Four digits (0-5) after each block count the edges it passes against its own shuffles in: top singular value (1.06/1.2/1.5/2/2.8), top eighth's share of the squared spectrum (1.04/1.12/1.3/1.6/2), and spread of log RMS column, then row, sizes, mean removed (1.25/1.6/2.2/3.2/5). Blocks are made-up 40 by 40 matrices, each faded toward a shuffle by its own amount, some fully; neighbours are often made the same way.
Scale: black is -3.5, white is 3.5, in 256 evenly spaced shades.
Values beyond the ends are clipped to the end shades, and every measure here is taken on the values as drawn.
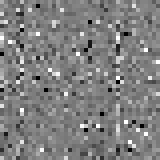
3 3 1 1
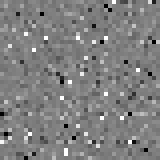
1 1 0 1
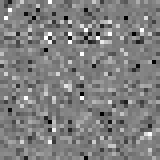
3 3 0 1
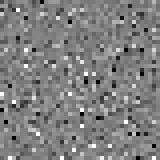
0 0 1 0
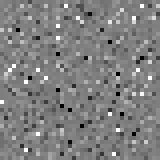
0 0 0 0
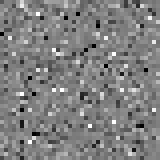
1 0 0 0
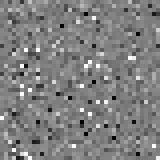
0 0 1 0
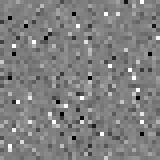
0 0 0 0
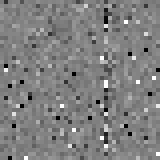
2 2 0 0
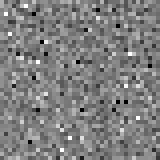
0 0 0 0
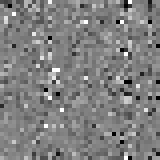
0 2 2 1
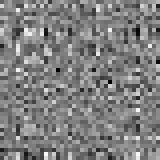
4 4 3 3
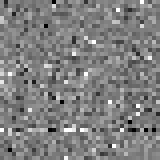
3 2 0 1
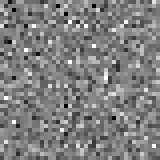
2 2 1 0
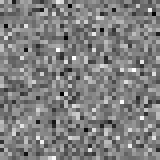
2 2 1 0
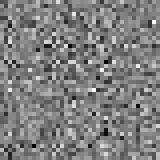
3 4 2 2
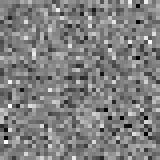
2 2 0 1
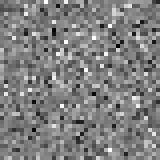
1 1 0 0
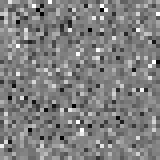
1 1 0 0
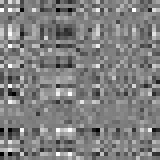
5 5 3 4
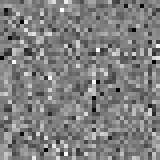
3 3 1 0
